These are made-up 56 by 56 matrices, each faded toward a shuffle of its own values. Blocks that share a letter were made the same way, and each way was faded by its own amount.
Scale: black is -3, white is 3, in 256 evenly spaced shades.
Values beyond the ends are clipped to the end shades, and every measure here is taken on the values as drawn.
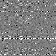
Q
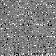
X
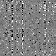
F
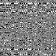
Q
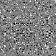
X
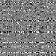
Q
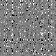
F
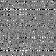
Q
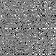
X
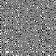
F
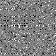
X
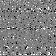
X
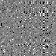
F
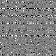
Q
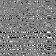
Q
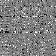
X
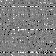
Q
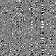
F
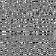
Q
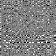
Q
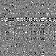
Q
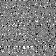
X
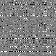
Q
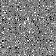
X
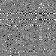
Q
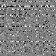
Q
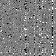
F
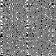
F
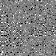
X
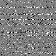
Q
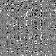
F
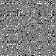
F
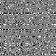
Q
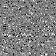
X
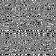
Q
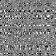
Q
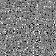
X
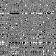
Q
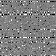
Q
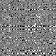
Q
